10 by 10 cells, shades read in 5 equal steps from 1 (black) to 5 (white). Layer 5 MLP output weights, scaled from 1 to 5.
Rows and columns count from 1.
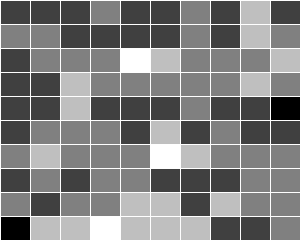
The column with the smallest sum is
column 1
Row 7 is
3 4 3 3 3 5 4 3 3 3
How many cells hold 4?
18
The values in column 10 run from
1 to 4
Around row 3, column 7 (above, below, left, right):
3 3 4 3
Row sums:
24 26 33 30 22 26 34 25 31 33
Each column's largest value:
3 4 4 5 5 5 4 4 4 4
